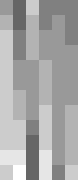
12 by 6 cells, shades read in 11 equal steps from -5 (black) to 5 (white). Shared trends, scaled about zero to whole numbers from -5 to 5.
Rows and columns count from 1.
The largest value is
5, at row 12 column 2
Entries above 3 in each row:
0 0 0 0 0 0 0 0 0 0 3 2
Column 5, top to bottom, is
0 1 1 1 1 1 1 1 1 1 1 0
